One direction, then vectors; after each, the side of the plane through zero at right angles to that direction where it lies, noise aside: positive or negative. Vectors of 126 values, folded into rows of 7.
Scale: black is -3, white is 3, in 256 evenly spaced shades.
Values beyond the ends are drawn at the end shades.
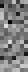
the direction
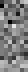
positive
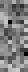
positive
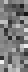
positive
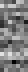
negative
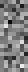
positive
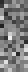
positive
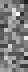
negative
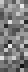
negative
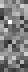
negative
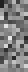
positive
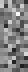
negative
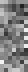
positive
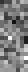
positive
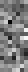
positive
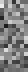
negative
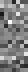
negative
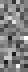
negative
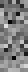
positive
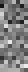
positive
